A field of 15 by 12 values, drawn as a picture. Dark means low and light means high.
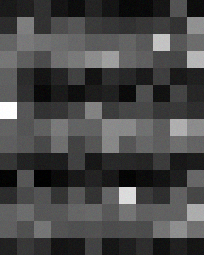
Average level on the scale: 30%. Stripes: horizontal, repeating 3 times. Roughest part: top right.
